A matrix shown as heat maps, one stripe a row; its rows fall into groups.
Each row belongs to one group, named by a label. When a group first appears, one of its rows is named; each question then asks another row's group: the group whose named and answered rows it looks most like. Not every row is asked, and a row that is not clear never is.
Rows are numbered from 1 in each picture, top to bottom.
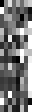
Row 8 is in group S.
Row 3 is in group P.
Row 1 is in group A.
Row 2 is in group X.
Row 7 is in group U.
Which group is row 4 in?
U
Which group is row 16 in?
U
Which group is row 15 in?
X
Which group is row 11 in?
U
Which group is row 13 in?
U
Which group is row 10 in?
U
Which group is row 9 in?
U
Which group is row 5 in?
S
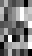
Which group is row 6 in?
U
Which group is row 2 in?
S
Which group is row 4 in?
U
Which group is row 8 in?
P
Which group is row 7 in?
A
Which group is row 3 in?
S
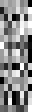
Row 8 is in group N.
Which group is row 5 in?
S
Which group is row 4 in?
S
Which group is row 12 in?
A
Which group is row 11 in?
N
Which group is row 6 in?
N
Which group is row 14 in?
U
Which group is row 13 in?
N
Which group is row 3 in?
U
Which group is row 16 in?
U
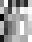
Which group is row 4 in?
S
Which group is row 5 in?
S
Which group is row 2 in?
S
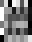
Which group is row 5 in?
X
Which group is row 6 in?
A
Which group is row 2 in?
X
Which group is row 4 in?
N
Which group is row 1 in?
N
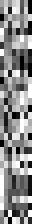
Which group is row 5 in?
X
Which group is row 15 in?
S
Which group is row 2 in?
N
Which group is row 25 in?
S
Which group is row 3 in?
A
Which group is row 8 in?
X
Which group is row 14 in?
S
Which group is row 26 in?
X
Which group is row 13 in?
U
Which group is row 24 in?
N
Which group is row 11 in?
N
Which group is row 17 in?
U
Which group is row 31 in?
U
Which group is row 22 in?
X
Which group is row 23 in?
S
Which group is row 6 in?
S
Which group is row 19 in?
S
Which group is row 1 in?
N
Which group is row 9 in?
P
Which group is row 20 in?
N
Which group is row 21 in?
A
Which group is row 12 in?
A
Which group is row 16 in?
N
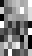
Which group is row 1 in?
A
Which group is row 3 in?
A
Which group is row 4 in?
X
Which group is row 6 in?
P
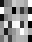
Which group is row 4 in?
N
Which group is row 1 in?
A
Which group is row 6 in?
N
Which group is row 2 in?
X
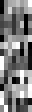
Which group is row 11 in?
S
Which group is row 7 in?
N
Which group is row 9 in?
X
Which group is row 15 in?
X
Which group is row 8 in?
P
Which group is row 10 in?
X
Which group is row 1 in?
A
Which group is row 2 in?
A
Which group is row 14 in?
S
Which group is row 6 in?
A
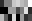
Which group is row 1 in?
A
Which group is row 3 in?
X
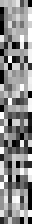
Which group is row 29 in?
N
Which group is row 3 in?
A
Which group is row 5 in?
A
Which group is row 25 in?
S
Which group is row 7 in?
U
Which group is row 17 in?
X
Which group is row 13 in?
S
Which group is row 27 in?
X
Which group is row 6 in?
S
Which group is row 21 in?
U
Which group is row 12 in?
A
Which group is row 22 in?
X
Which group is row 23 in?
A
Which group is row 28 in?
N
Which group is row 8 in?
A
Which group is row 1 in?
N
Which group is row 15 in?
U
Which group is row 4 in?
A
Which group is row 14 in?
N
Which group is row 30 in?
N
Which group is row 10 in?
N
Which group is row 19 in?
X
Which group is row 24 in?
X
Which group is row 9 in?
U
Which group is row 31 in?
S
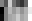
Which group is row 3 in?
A
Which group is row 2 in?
A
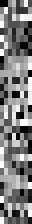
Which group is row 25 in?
P
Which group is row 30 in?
A
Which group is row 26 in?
N
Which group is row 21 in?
N
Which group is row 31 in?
U
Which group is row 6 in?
X
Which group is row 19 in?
P
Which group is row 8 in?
X
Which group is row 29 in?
X
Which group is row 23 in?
S
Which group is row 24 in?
X
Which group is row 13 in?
A
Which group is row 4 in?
X
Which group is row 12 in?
U
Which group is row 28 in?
P
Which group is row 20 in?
X
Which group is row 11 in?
N
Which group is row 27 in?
A
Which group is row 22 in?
X
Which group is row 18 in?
S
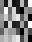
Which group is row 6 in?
N
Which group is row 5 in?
P
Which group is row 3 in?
N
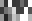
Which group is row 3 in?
S
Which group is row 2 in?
P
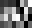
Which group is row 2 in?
P
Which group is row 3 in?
N
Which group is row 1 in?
U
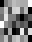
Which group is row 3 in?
P
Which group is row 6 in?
N
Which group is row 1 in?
A
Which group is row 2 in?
N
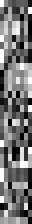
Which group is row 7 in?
P
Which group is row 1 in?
X
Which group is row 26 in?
X
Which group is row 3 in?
P
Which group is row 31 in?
P
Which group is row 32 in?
N
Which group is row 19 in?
P
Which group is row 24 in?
S
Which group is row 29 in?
X
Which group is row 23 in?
U
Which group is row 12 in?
A
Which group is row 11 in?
A
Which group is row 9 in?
X
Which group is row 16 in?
U
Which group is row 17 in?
P
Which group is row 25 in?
X
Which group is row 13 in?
A
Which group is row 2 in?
U
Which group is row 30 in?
P
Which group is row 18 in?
N
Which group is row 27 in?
N
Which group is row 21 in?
X
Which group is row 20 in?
P
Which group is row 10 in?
S
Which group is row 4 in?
N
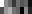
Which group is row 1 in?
X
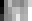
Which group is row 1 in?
A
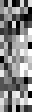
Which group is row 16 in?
X
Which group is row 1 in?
U
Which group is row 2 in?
N
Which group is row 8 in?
S
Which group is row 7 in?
N
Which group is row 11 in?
S
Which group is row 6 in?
S
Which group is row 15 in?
S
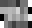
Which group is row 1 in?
U
